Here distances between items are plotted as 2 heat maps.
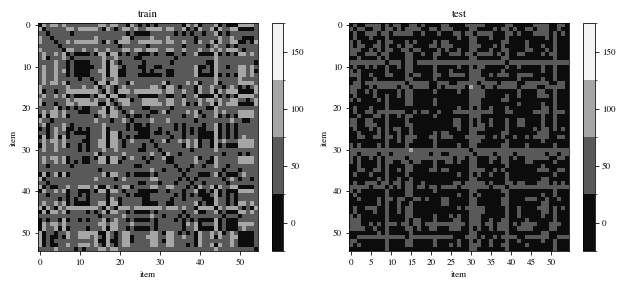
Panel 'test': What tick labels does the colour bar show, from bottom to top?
0, 50, 100, 150
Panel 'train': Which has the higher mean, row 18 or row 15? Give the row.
18
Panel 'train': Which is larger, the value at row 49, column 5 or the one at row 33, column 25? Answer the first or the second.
the second
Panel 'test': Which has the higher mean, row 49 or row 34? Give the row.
49
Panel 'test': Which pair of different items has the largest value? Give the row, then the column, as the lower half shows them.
30, 15
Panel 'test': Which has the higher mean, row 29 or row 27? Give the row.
27
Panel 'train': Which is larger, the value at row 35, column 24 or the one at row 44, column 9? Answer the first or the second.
the second
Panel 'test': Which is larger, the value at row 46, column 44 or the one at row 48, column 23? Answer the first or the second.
the second
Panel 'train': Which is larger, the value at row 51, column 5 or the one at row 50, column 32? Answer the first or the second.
the second
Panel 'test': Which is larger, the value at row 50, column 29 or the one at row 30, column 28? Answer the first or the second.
the second
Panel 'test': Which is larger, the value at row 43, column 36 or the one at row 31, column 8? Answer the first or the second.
the second
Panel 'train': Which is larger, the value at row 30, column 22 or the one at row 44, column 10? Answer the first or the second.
the second
